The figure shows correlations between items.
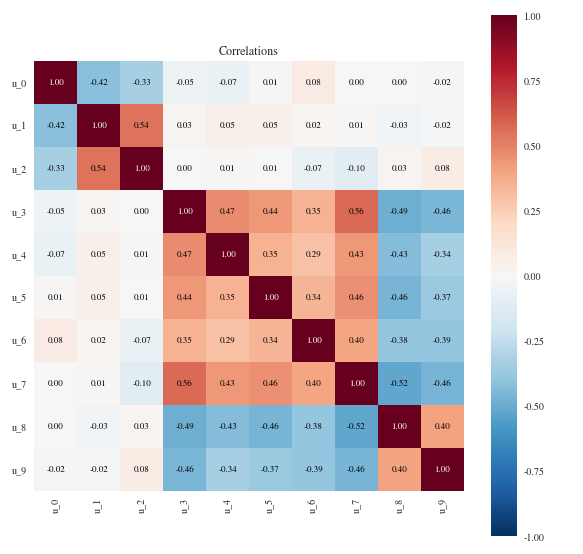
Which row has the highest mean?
u_3
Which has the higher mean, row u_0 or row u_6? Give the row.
u_6
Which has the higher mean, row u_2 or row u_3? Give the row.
u_3
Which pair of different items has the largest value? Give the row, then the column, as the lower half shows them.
u_7, u_3
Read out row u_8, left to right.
0.00 -0.03 0.03 -0.49 -0.43 -0.46 -0.38 -0.52 1.00 0.40
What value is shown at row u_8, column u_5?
-0.46
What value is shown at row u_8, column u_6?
-0.38
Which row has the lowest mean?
u_8
